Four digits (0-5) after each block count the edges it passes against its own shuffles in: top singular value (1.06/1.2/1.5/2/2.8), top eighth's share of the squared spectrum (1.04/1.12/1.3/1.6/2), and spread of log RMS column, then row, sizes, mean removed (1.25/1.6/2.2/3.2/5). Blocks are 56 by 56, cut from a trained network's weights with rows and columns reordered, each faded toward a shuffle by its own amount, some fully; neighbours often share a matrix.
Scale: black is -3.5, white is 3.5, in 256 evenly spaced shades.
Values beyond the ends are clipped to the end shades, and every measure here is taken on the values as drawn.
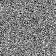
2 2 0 0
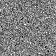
0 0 0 0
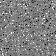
1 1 0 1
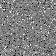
0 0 0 0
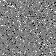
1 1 0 0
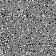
2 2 0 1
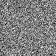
0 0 0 0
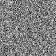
3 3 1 0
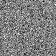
1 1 0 0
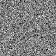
2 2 0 0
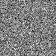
0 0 0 0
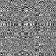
4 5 2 3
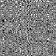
3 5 3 2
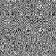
3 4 1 2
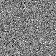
1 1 0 0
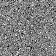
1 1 0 0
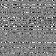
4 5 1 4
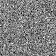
1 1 0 0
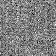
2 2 0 0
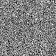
0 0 0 0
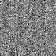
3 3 1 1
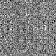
4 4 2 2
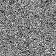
2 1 0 0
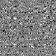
3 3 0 2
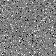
0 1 0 0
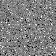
2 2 0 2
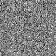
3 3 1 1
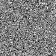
1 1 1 0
